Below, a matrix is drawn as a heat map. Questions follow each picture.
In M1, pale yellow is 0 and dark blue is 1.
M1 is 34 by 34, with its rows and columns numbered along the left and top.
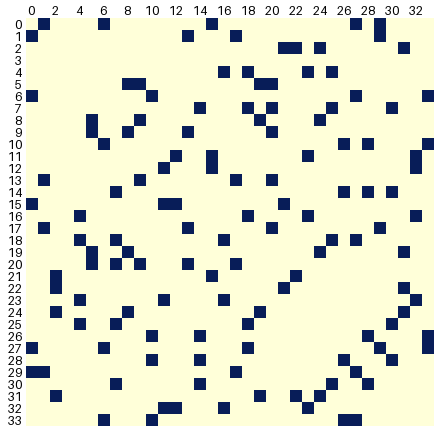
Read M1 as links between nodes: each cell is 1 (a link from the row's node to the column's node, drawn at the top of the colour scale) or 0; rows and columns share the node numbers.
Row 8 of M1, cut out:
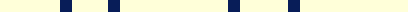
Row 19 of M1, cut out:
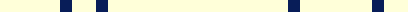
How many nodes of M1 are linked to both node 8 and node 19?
2
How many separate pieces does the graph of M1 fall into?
2
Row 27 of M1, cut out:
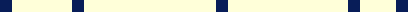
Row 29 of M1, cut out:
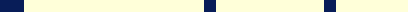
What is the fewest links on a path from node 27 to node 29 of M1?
1
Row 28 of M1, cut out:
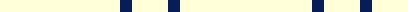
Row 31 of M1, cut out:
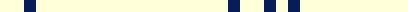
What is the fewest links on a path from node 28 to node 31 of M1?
6
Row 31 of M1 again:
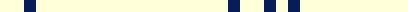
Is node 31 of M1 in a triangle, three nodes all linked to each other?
yes
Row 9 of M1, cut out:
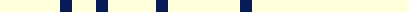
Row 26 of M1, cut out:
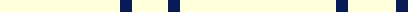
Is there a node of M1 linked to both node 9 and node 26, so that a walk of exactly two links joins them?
no
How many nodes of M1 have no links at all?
1
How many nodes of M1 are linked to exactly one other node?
0
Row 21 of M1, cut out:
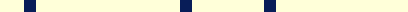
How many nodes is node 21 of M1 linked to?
3
